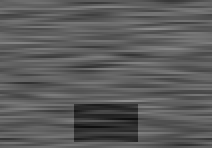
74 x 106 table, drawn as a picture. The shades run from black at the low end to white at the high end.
Streaks run across, left to right. An odd patch, lower than its surroundings, sits in the bottom middle. The bottom middle is the ninth with the lowest average. Values change most from cell to cell in the bottom middle.
